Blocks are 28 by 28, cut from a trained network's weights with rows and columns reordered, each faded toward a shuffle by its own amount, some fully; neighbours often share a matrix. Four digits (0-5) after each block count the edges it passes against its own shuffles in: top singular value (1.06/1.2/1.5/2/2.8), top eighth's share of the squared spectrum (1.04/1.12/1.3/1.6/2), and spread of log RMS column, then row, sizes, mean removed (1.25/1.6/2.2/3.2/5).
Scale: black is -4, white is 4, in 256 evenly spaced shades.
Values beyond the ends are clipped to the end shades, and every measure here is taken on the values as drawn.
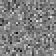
0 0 0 0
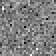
0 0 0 0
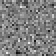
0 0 0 1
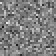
0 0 0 0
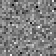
0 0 0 0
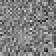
3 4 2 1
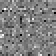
2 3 0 2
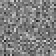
3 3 1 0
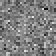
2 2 1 0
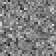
1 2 1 0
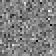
0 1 0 0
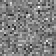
0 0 0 0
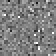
2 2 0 0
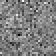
2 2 0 0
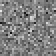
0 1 0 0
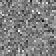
1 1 0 1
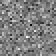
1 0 0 0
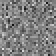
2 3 0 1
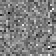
2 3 1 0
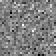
0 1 0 0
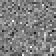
1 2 0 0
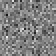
3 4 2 1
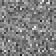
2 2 0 1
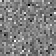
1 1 0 0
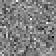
1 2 0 0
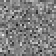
0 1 0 0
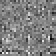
3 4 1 2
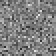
1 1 0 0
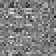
3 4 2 2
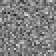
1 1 0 0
